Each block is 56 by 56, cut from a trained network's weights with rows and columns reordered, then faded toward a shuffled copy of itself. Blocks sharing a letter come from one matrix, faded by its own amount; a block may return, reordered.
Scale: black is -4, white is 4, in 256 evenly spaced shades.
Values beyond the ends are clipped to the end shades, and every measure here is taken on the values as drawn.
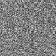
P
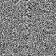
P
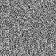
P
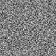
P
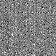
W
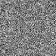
P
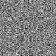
P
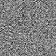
P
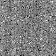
W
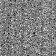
W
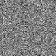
P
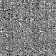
W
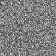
P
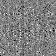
W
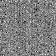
W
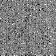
W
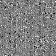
W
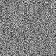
P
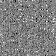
W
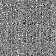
W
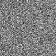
P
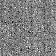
W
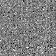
W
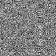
P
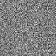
P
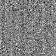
W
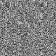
P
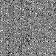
W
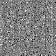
W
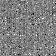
W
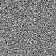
P
